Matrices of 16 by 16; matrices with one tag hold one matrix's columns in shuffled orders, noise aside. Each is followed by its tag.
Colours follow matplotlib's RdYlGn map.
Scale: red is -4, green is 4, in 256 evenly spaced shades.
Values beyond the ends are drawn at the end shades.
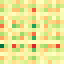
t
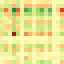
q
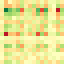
q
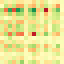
q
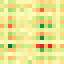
t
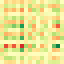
t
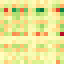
q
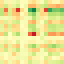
q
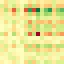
q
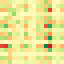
t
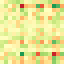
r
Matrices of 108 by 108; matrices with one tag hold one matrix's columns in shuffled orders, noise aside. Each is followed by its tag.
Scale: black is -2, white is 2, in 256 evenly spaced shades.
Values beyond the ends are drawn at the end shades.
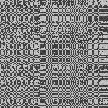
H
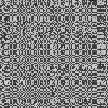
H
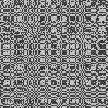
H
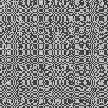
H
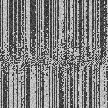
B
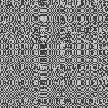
H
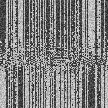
B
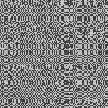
H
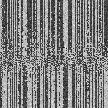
B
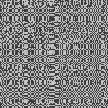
H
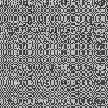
H
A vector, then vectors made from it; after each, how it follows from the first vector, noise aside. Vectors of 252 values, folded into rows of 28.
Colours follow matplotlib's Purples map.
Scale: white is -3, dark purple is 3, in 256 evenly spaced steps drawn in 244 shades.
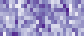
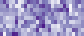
copied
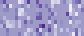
partly zeroed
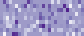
partly zeroed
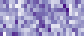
copied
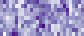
copied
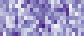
copied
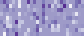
partly zeroed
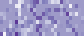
partly zeroed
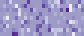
partly zeroed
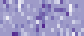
partly zeroed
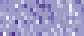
partly zeroed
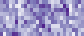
copied
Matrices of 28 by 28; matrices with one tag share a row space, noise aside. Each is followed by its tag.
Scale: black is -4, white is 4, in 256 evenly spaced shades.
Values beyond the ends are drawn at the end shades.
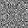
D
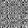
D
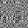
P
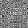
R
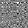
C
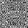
R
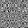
D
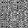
C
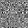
D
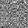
C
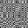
P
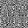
P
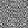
R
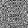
R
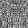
R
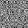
D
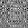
R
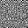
D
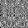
P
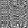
C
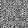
P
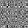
D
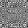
R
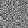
P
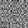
C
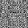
R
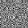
P
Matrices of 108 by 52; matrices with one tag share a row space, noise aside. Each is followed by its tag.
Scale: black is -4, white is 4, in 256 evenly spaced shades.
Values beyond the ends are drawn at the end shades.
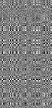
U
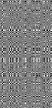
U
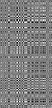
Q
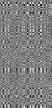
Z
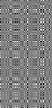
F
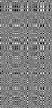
F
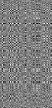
U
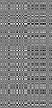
Q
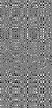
F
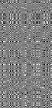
U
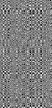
Z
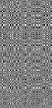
U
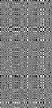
F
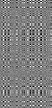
Z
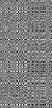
Q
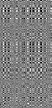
Z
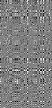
F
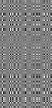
U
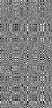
F
